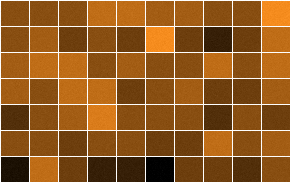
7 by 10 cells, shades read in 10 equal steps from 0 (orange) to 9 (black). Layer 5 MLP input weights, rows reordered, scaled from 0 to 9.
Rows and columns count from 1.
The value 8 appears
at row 7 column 1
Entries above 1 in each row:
9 9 10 10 9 10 10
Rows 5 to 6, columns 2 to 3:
4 3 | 4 5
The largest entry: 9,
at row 7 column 6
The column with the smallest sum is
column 10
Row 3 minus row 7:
-5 0 -3 -3 -4 -5 -1 -3 -2 -2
